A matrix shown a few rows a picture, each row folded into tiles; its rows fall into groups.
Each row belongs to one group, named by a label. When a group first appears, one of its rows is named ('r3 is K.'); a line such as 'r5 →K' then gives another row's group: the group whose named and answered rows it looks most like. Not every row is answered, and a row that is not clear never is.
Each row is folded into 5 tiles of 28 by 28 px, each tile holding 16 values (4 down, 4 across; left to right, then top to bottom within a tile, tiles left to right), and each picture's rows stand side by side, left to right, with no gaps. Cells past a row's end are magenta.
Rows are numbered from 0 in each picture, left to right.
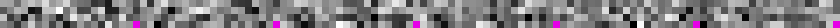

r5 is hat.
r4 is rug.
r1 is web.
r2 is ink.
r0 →web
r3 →ink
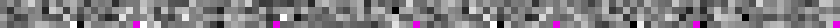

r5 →hat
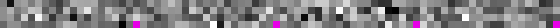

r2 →web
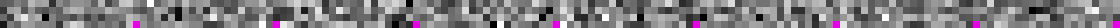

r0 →hat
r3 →rug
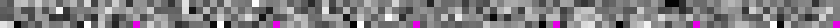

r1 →rug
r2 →rug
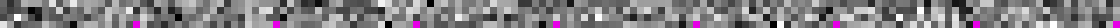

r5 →rug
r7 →ink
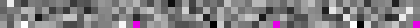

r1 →rug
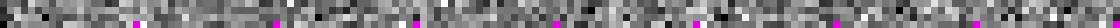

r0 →hat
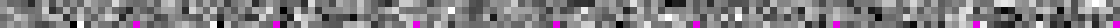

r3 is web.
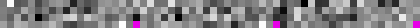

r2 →hat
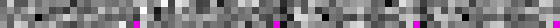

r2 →hat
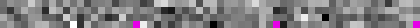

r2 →hat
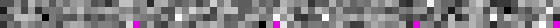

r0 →hat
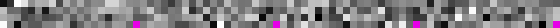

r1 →rug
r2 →web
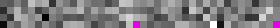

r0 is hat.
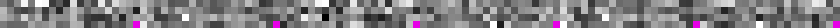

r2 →hat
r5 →ink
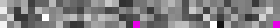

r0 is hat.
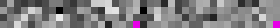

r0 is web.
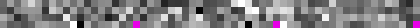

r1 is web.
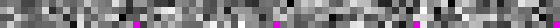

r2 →web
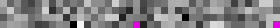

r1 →hat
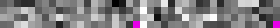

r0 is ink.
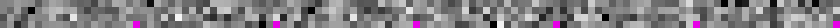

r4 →hat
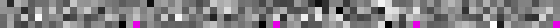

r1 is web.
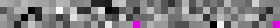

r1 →rug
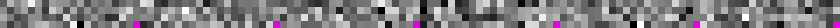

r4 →rug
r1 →ink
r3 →hat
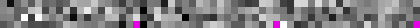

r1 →hat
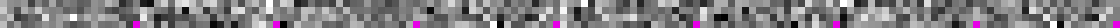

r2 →ink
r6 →ink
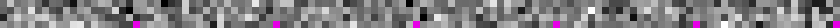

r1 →rug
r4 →web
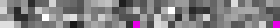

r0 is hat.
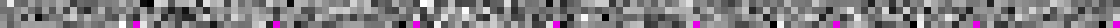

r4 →hat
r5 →rug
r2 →web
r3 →ink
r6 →rug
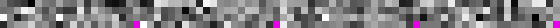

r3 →ink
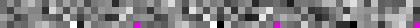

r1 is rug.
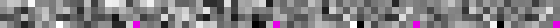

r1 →ink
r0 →ink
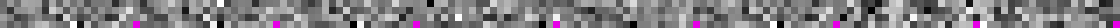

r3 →web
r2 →rug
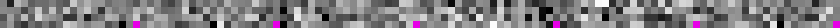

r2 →hat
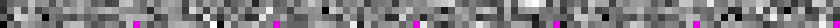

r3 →ink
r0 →hat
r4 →hat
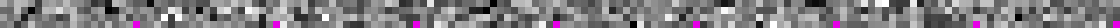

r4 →rug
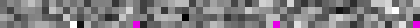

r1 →hat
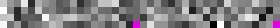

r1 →rug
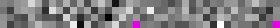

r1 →rug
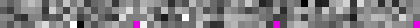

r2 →hat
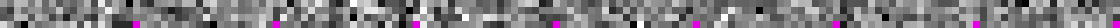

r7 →hat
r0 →ink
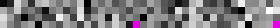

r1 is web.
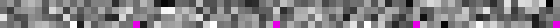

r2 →ink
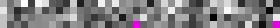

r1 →web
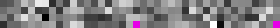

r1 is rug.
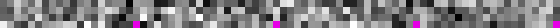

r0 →ink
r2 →ink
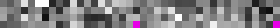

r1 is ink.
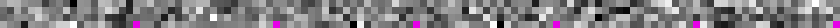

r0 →ink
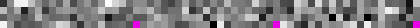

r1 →rug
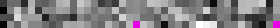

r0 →hat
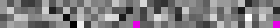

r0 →rug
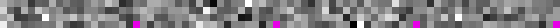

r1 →ink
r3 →web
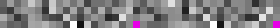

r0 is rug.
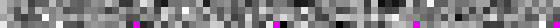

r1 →ink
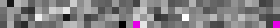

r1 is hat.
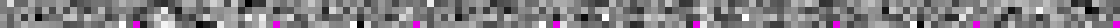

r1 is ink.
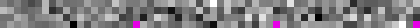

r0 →rug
